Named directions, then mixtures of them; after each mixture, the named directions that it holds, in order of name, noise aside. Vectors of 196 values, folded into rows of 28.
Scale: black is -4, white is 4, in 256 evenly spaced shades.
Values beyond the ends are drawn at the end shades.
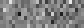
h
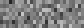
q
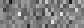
h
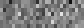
h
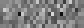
h, q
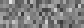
q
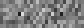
h, q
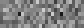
h, q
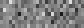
h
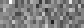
h, q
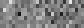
h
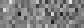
h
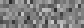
q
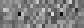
h, q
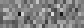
h, q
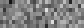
h, q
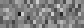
h, q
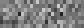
h, q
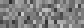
q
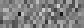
h, q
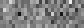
h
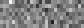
h, q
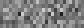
h, q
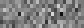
h, q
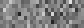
h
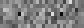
h, q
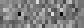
h, q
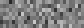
q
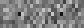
h, q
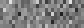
h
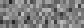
q
